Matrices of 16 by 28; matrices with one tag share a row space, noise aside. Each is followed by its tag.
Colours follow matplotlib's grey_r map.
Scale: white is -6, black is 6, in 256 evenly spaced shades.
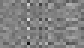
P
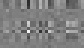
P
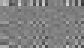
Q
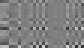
Q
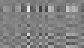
P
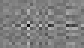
P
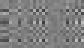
Q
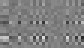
Q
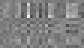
P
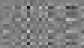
P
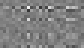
P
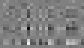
P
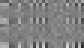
Q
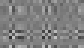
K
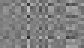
P
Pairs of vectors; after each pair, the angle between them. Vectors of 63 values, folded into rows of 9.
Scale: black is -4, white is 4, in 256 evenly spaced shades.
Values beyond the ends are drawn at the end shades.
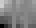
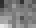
nearly opposite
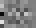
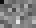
partly opposed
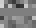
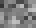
partly opposed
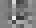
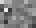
orthogonal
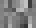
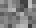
nearly opposite
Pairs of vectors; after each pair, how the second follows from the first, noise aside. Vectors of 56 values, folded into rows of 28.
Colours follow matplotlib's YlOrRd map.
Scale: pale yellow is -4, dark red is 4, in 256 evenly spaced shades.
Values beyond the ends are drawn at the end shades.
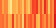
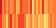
reversed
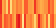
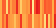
reversed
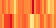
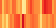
reversed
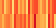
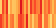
reversed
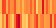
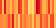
reversed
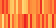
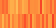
shrunk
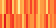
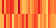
sign-scrambled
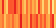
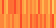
shrunk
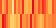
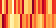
scaled up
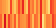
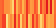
reversed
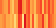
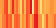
reversed
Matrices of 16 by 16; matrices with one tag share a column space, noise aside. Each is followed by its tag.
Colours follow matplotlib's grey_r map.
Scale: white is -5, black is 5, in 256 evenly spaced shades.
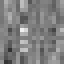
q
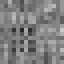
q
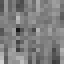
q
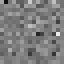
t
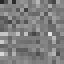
t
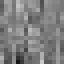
q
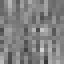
q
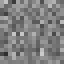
t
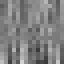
q
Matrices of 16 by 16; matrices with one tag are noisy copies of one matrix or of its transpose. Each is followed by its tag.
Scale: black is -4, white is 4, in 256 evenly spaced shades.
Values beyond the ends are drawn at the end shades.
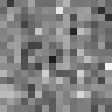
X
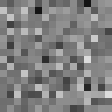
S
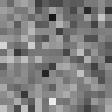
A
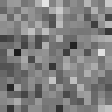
A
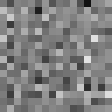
S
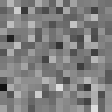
S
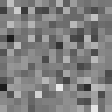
S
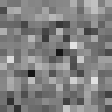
X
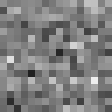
X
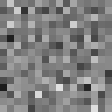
S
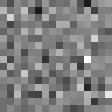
S
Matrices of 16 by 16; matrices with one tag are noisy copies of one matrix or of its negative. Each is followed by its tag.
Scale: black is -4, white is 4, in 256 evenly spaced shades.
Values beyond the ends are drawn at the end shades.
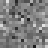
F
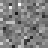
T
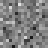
T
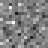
T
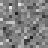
T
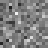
T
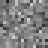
F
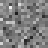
T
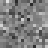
F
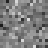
F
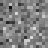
T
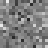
F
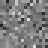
F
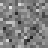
T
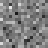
T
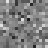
F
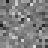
F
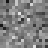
F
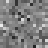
F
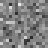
T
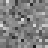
F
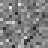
T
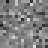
F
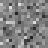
T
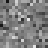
F
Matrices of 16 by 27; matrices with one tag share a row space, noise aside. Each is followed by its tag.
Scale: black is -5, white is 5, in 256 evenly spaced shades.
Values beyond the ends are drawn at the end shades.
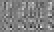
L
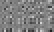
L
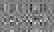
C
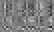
L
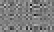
C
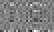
C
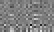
C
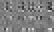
L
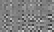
L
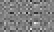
C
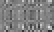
L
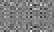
C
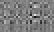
C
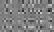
L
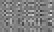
L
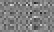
C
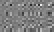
L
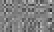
L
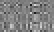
C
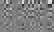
L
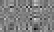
C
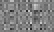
C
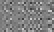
L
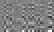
L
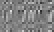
L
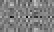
C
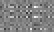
C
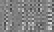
L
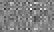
C
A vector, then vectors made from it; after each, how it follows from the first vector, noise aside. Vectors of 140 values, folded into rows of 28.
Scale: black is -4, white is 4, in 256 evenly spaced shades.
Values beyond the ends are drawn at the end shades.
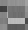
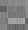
shrunk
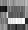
scaled up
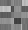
wrapped around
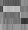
reversed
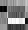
scaled up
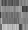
wrapped around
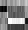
scaled up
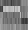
reversed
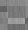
shrunk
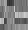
wrapped around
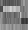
reversed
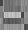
wrapped around
